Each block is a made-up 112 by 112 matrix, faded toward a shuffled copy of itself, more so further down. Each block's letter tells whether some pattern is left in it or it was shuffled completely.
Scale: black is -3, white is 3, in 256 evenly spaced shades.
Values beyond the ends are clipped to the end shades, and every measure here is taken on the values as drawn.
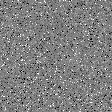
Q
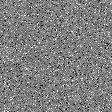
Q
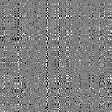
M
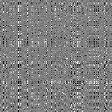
M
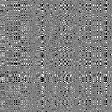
M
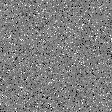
Q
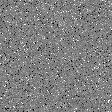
Q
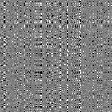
M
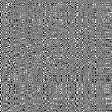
M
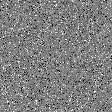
Q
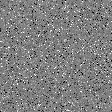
Q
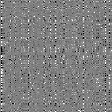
M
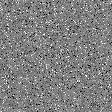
Q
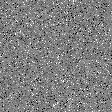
Q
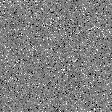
Q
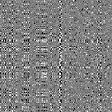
M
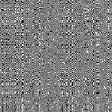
M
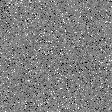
Q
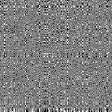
M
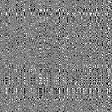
M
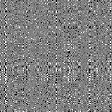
M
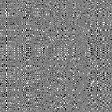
M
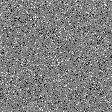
Q
